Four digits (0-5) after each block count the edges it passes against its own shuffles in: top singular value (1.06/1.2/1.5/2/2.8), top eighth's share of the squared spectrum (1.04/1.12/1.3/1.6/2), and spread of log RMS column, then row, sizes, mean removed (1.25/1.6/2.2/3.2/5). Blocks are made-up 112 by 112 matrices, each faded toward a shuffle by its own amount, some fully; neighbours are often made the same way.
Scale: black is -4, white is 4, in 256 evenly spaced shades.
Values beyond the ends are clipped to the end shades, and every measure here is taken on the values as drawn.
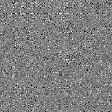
4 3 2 2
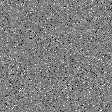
3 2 0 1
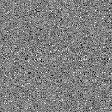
4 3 2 2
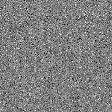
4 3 1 1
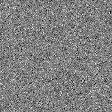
3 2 0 0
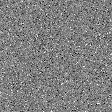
2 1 0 0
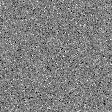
0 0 0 0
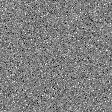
0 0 0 0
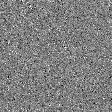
2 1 0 0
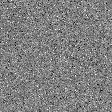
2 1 0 0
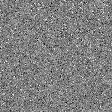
2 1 0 0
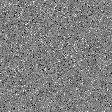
2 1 0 0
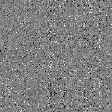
4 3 2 0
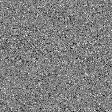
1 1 0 2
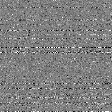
4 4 0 4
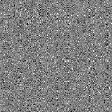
4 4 3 2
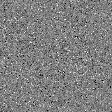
0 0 1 0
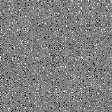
4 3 2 1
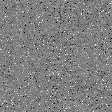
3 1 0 0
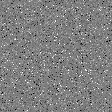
3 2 1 1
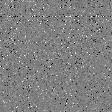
3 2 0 1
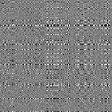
5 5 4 4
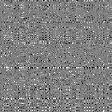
5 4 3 3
